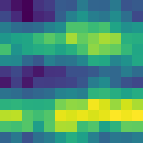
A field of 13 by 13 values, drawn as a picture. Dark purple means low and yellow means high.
Horizontal stripes repeat 2 times down the table. The ninth with the lowest average is the top left. Streaks run across, left to right.
